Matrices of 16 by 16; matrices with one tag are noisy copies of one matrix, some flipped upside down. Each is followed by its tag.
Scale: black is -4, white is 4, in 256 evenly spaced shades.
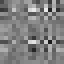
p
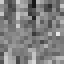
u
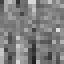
u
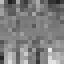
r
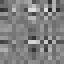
p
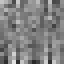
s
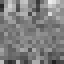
r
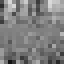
r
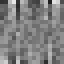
s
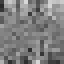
r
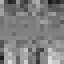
r
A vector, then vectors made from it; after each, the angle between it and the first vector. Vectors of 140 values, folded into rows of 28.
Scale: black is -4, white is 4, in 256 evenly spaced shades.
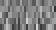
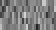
partly opposed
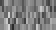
partly aligned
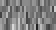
nearly opposite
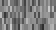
partly aligned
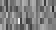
partly opposed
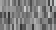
orthogonal
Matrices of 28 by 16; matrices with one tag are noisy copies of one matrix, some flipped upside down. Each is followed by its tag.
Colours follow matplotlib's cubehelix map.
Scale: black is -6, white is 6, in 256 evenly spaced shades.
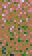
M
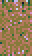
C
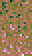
M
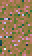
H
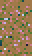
H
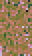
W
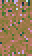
C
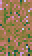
W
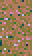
H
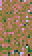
W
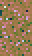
H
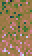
M
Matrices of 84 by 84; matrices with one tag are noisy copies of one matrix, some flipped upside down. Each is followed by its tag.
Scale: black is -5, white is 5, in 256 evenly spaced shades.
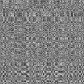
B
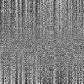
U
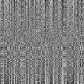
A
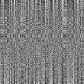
A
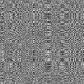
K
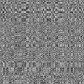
B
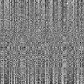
A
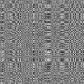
K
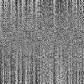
U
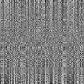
A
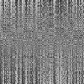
U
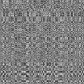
B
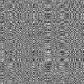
K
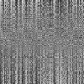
U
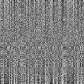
A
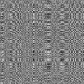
K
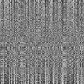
A
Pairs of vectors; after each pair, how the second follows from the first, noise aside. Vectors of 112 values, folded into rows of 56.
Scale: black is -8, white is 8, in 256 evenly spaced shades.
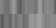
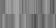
wrapped around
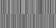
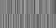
wrapped around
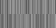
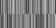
scaled up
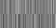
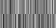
scaled up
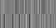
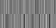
wrapped around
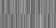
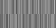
wrapped around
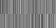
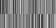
scaled up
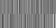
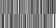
scaled up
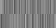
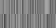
wrapped around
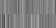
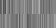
wrapped around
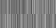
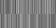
wrapped around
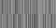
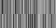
scaled up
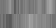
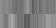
wrapped around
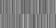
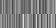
scaled up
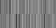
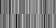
scaled up
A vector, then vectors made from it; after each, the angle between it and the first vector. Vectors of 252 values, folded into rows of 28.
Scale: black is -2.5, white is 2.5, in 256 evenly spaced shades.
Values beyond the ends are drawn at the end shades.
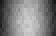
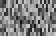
orthogonal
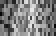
partly aligned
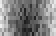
nearly opposite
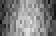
nearly parallel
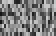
orthogonal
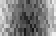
nearly opposite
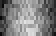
nearly parallel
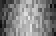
nearly parallel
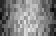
nearly parallel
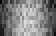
nearly parallel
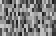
orthogonal
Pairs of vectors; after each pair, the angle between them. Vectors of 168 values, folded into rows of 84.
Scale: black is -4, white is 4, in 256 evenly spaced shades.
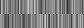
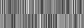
partly aligned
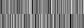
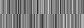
partly opposed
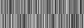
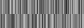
partly opposed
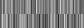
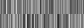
orthogonal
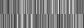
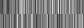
nearly parallel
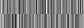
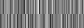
orthogonal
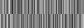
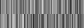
orthogonal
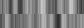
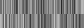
partly opposed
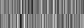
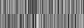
partly aligned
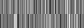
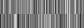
nearly parallel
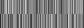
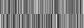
partly opposed
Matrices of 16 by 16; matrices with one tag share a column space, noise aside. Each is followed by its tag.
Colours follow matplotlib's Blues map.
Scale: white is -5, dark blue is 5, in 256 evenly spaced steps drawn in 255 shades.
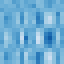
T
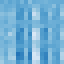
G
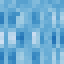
T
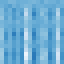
G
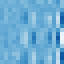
T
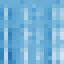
G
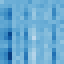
G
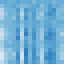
G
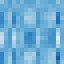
T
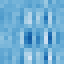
T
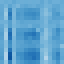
G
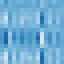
T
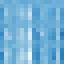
G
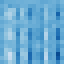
G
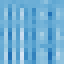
G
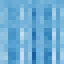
G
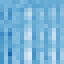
G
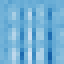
G
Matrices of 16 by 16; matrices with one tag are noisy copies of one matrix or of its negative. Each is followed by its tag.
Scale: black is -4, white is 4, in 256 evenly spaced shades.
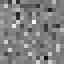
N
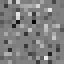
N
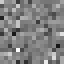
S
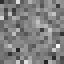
S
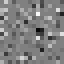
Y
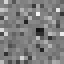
Y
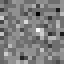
Y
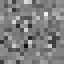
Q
